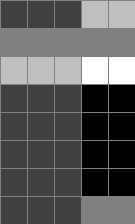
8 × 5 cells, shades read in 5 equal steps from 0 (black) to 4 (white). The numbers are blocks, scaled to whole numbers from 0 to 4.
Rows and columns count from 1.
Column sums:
11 11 11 11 11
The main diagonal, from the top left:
1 2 3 0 0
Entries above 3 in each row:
0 0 2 0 0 0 0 0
